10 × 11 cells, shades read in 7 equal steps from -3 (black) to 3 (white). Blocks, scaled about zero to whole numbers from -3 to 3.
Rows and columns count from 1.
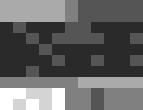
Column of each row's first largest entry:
1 1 2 3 4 5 3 7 1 1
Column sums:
-2 -2 -1 -3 0 -8 -9 -11 -11 -11 -9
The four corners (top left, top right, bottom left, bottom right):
1 -1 3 0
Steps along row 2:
same same same same down down same same same same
